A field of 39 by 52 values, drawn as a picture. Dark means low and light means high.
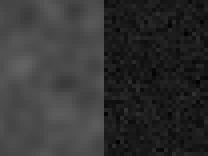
It is made of 1 by 2 panels. Panel 1,1: low, blotchy, faint in contrast. Panel 1,2: very low, fine-grained, faint in contrast.
